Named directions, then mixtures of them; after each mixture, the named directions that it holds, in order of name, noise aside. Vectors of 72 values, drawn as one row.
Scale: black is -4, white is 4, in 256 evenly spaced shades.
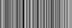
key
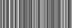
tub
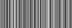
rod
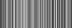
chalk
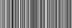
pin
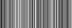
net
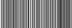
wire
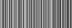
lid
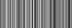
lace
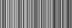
lace, lid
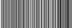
lid, wire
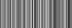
lace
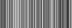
lid, net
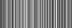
chalk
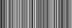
net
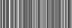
tub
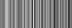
key, lace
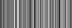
chalk, rod, tub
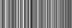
key, pin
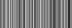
lace, tub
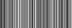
net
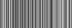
lid, net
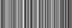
key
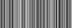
net, pin
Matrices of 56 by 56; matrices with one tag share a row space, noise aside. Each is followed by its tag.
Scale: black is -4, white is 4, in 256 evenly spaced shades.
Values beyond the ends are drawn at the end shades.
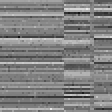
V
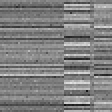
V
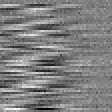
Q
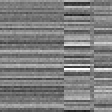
V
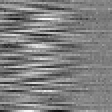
Q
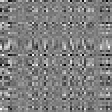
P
